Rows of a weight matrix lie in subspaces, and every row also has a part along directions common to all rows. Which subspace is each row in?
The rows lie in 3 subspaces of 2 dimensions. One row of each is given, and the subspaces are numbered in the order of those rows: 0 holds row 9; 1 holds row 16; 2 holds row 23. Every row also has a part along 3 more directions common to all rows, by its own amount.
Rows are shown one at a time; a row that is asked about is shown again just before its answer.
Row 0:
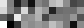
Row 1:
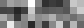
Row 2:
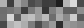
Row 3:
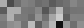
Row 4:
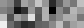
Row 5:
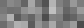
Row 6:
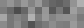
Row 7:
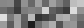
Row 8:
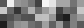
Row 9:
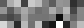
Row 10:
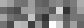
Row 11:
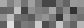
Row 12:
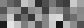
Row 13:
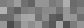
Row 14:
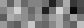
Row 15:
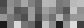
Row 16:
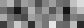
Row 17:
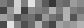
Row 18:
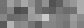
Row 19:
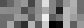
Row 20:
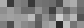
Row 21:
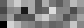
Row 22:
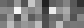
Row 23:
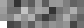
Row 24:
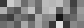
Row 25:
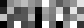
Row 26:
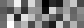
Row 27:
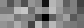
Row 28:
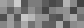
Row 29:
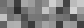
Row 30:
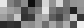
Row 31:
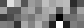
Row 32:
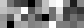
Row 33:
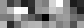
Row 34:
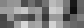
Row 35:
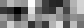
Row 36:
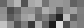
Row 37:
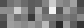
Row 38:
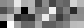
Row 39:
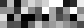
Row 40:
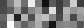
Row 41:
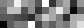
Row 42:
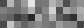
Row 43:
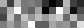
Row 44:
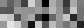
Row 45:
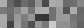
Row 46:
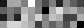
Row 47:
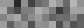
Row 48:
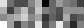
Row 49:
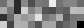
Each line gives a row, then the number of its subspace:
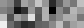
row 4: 1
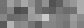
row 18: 1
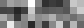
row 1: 1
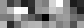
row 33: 1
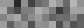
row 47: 2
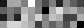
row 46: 2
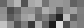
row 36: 0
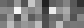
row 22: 1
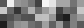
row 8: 0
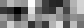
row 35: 1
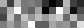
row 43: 0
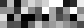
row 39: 0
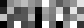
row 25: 2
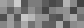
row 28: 0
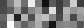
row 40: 1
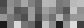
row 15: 2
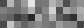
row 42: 0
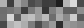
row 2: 0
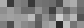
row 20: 0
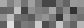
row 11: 2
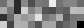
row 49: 2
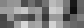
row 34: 1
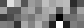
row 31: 0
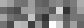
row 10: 1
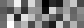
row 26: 0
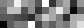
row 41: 2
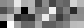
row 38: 2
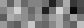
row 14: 0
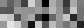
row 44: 1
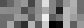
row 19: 1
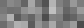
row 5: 1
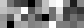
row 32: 1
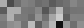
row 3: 0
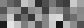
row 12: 0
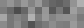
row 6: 1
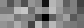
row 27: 1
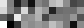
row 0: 2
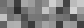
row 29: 0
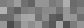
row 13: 0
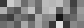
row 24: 0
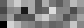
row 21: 2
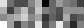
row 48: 2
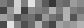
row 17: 2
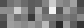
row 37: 1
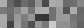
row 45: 1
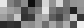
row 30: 2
